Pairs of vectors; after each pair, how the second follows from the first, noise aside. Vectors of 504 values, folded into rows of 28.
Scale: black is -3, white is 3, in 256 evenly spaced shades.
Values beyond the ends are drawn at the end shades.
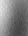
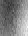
reversed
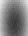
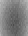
shrunk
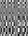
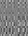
shrunk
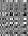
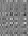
shrunk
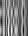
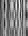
reversed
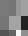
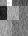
reversed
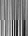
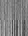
shrunk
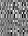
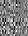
reversed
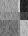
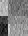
reversed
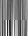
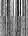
reversed
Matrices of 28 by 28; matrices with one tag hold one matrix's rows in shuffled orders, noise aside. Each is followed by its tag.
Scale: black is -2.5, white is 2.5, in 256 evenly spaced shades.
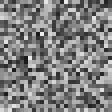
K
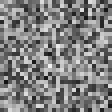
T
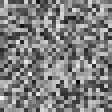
T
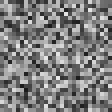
T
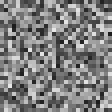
K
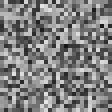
T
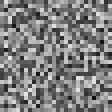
K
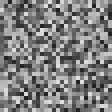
T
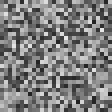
T
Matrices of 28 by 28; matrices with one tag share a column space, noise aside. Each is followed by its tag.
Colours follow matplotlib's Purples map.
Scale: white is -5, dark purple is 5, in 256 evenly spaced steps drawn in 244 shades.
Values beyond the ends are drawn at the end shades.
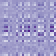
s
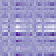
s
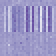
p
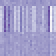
p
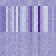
p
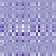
s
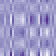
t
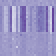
p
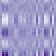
t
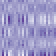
t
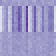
p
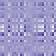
s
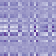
s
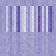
p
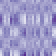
t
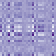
s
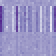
p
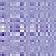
s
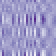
t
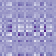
s
